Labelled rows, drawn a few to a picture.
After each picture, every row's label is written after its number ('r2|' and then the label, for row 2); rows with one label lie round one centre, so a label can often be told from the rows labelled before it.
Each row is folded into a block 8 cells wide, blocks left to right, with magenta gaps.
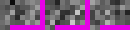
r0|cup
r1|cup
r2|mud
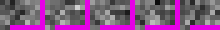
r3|cup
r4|mud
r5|mud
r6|mud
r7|cup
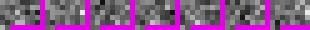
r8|mud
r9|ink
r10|cup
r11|mud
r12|mud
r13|cup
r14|ink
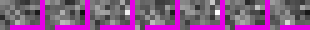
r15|mud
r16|mud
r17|ink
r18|mud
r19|ink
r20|mud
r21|mud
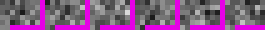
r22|cup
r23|cup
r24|ink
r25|cup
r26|mud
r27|mud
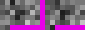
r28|cup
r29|cup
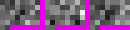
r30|cup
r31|ink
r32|cup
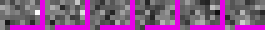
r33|ink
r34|ink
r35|cup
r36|cup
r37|mud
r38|mud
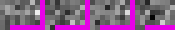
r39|ink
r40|cup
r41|ink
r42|cup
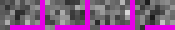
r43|cup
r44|mud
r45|ink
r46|cup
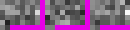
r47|ink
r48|mud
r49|ink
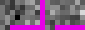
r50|cup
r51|ink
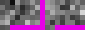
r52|cup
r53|ink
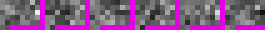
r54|ink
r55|cup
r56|mud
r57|cup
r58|ink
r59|mud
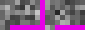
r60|ink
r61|mud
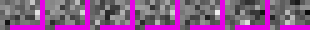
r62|ink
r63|ink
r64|cup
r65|ink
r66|ink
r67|mud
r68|mud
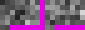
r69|cup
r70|ink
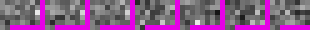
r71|ink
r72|ink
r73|ink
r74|cup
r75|mud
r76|cup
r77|mud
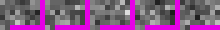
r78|mud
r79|mud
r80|ink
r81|mud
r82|cup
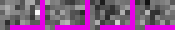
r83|ink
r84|mud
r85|cup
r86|cup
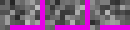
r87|cup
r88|cup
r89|mud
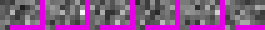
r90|cup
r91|ink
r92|cup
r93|cup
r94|ink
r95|mud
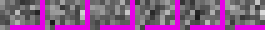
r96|mud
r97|ink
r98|ink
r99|cup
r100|cup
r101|ink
